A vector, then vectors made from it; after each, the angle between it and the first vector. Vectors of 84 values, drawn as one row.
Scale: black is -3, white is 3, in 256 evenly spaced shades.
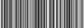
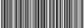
nearly parallel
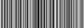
nearly parallel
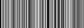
nearly opposite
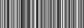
orthogonal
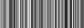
orthogonal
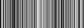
partly opposed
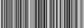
nearly parallel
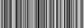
nearly parallel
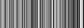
orthogonal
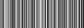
partly opposed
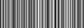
nearly opposite
